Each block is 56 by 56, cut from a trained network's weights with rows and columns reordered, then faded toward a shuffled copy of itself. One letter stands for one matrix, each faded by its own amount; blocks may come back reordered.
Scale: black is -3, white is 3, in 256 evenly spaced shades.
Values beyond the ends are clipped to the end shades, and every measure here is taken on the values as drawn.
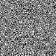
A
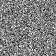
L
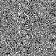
A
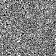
L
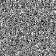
A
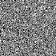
A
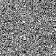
A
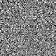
A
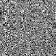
A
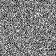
L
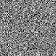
A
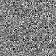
A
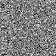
L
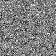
L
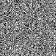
A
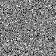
L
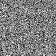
L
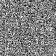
L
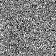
L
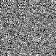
A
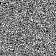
L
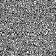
L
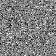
L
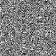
A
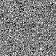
A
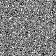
L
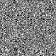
A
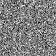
L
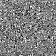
L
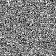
L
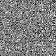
A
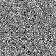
L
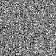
L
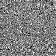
L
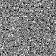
L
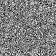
L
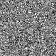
L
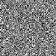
A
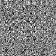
A
